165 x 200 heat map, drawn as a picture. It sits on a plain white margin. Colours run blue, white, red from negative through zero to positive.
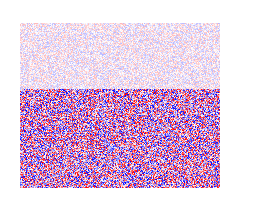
Mirror symmetry: none. Histogram: bell-shaped. Stripes: none. Seam: horizontal, 40% of the way down, the top part calmer. Slope: none.
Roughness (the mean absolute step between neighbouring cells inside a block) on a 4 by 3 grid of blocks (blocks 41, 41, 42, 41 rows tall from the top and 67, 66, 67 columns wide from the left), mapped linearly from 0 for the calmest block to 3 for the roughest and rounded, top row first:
000 | 111 | 333 | 333
